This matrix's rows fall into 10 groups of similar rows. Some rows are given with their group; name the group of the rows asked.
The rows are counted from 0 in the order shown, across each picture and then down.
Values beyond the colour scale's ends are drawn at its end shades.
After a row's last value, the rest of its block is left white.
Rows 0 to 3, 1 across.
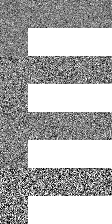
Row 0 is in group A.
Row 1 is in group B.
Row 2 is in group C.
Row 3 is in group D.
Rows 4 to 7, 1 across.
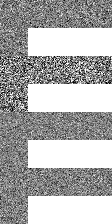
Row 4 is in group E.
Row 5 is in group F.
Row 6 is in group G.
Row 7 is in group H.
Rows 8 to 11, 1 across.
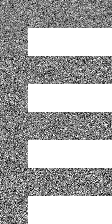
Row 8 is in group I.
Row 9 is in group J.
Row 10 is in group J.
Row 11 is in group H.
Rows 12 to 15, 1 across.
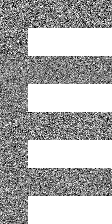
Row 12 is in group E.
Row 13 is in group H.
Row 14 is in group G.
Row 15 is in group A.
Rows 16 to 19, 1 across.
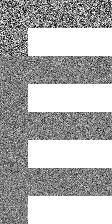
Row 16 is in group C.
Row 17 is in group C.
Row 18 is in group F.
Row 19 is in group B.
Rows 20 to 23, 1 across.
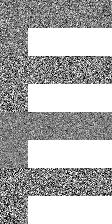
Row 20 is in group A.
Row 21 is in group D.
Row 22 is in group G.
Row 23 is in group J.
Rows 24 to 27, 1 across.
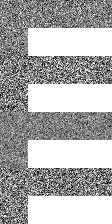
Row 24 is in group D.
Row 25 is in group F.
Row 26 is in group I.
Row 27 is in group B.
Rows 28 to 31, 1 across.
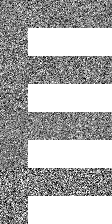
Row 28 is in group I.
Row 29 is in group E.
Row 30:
F
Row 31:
H
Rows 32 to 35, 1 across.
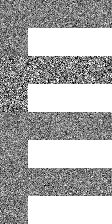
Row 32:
J
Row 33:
I
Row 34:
A
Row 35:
J
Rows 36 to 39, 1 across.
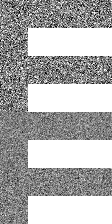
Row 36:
C
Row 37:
H
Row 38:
F
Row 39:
A
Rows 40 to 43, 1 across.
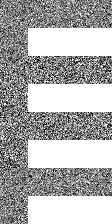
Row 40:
F
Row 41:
B
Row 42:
J
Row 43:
F
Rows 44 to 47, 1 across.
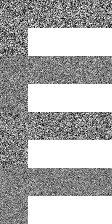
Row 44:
F
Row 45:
F
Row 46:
B
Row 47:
C
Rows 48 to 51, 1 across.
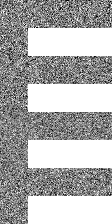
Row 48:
D
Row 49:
I
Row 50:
B
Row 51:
C
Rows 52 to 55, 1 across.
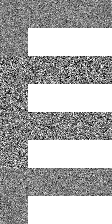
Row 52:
A
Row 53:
E
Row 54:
G
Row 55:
H
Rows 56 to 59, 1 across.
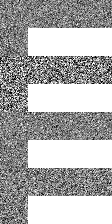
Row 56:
J
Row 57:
H
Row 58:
H
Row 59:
B
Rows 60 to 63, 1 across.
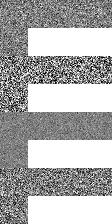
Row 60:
H
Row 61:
C
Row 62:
E
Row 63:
J
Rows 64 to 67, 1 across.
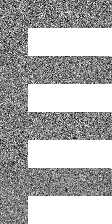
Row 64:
E
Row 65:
D
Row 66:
F
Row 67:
A
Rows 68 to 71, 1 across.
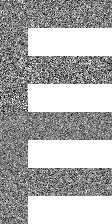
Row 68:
D
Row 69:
I
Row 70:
E
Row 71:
B
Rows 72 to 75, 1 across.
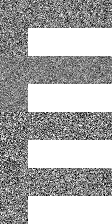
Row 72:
E
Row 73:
C
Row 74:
J
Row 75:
A
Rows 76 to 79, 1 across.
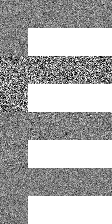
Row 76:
G
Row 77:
B
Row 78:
A
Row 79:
J
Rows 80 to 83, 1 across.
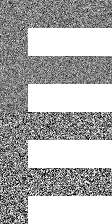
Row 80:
I
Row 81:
D
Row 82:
G
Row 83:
F
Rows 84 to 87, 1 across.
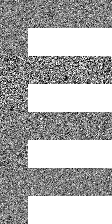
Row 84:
G
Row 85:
A
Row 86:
E
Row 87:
D
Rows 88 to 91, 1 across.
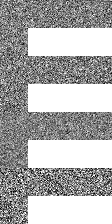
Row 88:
D
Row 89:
J
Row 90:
E
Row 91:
H
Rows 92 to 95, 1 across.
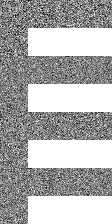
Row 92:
G
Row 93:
D
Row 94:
H
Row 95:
G
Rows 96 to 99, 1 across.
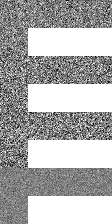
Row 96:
D
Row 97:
H
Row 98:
F
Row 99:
H
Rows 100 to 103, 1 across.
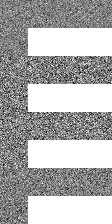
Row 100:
G
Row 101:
I
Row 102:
G
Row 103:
E
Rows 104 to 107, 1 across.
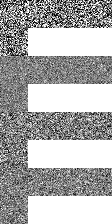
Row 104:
H
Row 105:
H
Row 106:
I
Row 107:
F
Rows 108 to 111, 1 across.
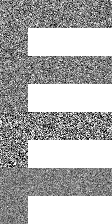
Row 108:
C
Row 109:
G
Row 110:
G
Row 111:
F
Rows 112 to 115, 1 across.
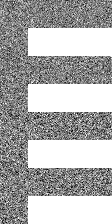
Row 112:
D
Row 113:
A
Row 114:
B
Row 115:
B
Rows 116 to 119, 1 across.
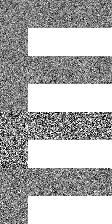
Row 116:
B
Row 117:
C
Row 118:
B
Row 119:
C
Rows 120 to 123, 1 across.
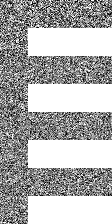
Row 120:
I
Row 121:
F
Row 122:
A
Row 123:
G
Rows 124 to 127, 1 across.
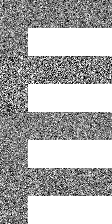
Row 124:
E
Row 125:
D
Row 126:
C
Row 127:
I
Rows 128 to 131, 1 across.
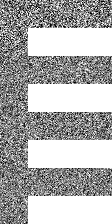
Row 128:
C
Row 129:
F
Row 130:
B
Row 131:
D
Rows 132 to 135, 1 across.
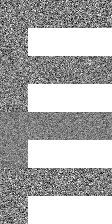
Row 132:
B
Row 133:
I
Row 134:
B
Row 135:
G
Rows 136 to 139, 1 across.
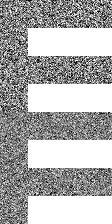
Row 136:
G
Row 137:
B
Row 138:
C
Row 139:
C
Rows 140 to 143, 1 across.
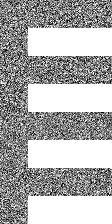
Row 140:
B
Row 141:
J
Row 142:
H
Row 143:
C
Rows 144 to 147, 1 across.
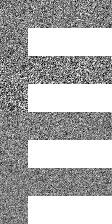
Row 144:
F
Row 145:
F
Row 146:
A
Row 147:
B
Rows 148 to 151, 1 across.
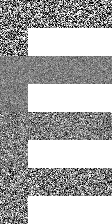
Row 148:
G
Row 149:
J
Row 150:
A
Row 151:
I
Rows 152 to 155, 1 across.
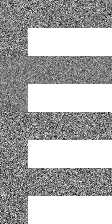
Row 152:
I
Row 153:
J
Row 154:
C
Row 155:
J
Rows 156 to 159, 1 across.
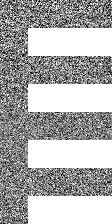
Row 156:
A
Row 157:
A
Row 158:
B
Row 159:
I
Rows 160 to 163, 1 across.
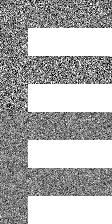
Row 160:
H
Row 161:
D
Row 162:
I
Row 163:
I
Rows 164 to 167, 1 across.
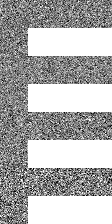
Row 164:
E
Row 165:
G
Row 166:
I
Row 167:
H
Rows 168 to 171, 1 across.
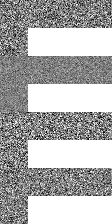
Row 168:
J
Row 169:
G
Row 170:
G
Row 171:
A
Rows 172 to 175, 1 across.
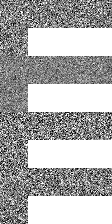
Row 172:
H
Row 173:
H
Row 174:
D
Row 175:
E
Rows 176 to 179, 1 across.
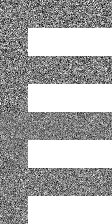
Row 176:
B
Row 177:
J
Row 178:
J
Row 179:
H
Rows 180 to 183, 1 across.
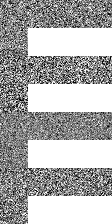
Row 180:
I
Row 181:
F
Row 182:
H
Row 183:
H
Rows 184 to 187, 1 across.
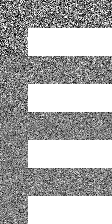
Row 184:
J
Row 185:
F
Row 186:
H
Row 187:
G
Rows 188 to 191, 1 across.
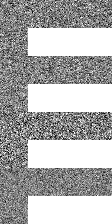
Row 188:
I
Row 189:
G
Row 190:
C
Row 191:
B
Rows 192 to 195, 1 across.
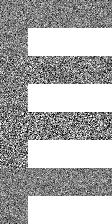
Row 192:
H
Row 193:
I
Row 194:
H
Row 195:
J
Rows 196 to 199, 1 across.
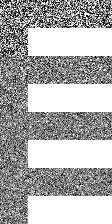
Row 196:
F
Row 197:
H
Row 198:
J
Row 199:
I
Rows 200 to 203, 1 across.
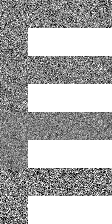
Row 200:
C
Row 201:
H
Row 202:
H
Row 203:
B
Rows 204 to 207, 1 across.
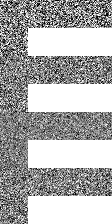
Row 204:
B
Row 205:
H
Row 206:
J
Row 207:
F
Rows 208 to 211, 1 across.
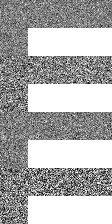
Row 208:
H
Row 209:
F
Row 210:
J
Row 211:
B
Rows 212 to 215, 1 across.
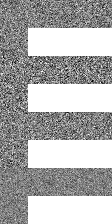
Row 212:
B
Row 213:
E
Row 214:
D
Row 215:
G
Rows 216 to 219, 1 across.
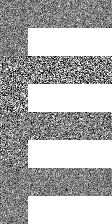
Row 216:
F
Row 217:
G
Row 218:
A
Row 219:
A
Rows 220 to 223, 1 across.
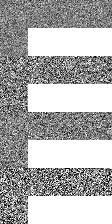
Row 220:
H
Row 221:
I
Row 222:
B
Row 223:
D
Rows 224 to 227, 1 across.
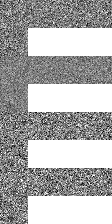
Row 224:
J
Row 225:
J
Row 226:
F
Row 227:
H
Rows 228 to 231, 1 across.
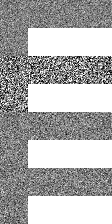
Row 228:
A
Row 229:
A
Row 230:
A
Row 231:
J
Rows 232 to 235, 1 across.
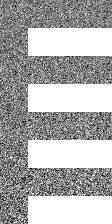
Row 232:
E
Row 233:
D
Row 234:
F
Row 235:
F
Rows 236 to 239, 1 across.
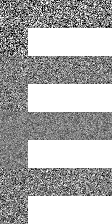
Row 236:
F
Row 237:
H
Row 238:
E
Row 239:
F
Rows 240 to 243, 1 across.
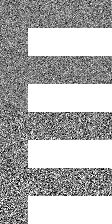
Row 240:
A
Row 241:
J
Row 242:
D
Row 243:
C
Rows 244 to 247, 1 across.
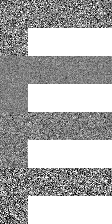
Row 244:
H
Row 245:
A
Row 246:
I
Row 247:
J
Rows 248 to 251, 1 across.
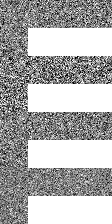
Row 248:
B
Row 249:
I
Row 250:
E
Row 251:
F
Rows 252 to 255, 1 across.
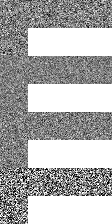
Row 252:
G
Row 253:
E
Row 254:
D
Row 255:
H
